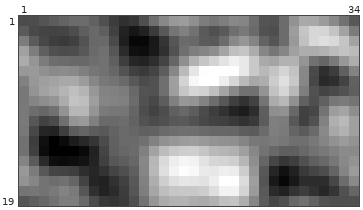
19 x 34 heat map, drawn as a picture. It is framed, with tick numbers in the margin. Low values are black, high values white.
The halves do not mirror each other. On average the colour sits 50% of the way up the scale. The bottom middle is the ninth with the highest average. The bottom left is the ninth with the lowest average.
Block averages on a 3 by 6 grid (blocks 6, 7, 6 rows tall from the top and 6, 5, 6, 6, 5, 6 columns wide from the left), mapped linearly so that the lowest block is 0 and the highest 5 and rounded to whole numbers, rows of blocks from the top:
1 1 1 3 3 3 | 2 2 2 2 2 2 | 1 0 4 5 1 1
